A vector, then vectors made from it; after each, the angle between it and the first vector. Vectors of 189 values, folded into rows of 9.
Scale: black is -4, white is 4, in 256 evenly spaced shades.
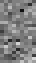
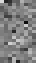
orthogonal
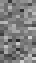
nearly parallel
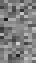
partly aligned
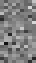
orthogonal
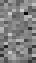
partly opposed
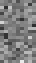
partly aligned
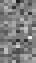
partly aligned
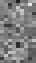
partly opposed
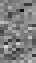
nearly parallel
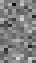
orthogonal
